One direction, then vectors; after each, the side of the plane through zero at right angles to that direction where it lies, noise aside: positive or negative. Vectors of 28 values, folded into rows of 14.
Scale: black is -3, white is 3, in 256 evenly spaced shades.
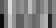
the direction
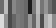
negative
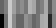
positive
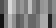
positive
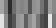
negative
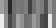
negative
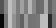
positive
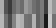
negative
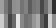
negative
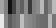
negative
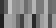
positive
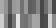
negative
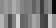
negative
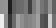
negative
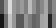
positive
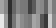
negative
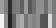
negative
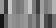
positive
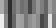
negative
